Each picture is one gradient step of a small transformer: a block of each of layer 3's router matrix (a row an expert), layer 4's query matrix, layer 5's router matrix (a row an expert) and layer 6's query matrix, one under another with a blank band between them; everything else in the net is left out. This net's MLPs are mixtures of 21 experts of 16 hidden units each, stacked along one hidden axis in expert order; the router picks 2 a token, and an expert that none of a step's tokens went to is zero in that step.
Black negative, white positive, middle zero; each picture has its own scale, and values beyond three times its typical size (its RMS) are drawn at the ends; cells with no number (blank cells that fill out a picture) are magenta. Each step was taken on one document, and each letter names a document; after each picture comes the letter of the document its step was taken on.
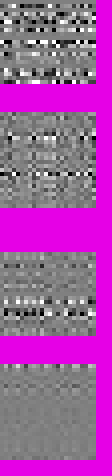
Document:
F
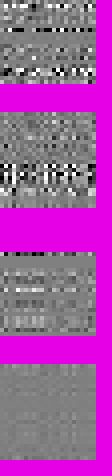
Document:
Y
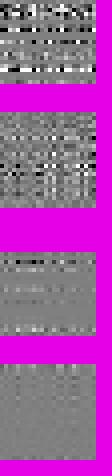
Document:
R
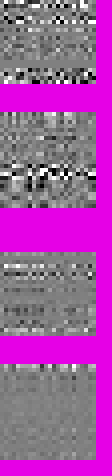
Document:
Y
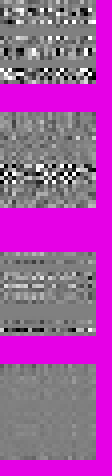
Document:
Y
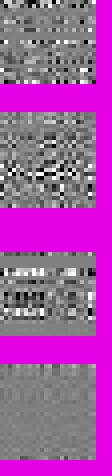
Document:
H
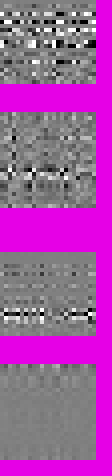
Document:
F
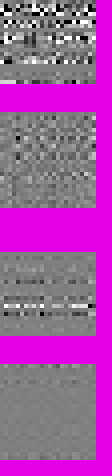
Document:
F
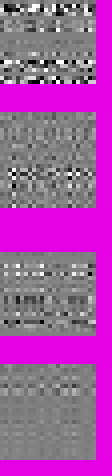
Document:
F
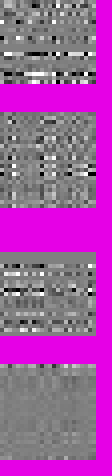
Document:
H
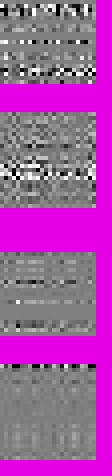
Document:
R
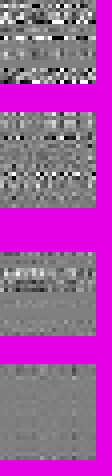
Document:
Y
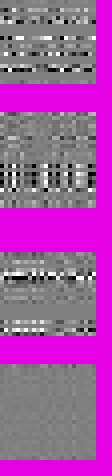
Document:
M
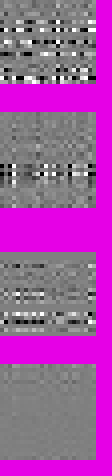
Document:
H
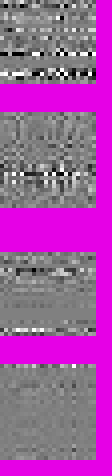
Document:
Y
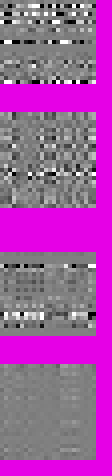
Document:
F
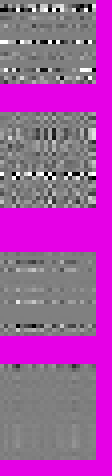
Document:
R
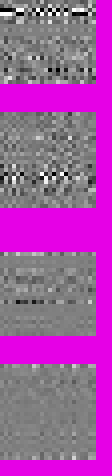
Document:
Y
